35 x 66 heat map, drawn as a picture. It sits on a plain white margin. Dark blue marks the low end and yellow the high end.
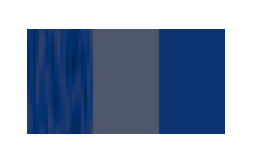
It is made of 1 by 3 panels. Panel 1,1: very low, streaked downward, faint in contrast. Panel 1,2: low, flat. Panel 1,3: very low, flat.
